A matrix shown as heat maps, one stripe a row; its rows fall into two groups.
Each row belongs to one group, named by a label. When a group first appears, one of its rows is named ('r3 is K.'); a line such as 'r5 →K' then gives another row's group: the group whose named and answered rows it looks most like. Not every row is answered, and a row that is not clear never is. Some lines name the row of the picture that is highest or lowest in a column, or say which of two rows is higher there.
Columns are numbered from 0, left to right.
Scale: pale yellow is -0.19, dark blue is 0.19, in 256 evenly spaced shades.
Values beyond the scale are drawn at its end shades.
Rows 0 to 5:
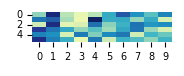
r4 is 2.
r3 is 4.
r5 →4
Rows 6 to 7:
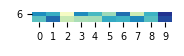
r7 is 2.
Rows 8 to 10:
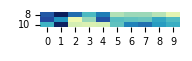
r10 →2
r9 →4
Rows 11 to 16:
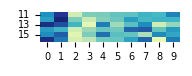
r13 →4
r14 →2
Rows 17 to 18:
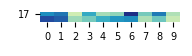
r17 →2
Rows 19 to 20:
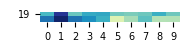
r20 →4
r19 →4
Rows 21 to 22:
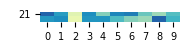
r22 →2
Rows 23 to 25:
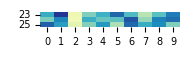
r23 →2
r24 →2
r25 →2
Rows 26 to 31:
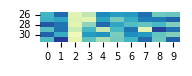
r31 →2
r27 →2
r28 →4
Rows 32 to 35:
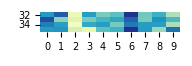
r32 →2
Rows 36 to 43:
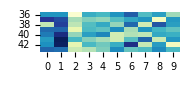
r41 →4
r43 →2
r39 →2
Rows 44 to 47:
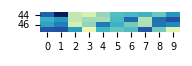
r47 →4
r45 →2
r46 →2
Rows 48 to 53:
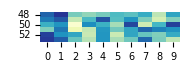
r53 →4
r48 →4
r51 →2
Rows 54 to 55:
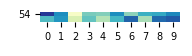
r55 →2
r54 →2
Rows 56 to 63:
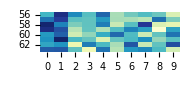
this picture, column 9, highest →62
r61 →4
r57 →4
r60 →2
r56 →4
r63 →4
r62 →2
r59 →4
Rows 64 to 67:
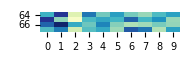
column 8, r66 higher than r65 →No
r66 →4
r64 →2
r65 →2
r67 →2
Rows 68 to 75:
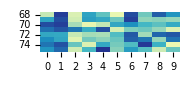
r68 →2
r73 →2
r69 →2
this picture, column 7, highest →74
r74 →4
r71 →4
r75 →4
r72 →2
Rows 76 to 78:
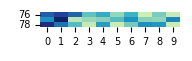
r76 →4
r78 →4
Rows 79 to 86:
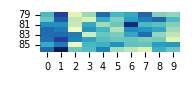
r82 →2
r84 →4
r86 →4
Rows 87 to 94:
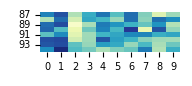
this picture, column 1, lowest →90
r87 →4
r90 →2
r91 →2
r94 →4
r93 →4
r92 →4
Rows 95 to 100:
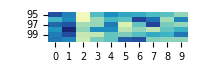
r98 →4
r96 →2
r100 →2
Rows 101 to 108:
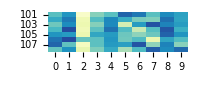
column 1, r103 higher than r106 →No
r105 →2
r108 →2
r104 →2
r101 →2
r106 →4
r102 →2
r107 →2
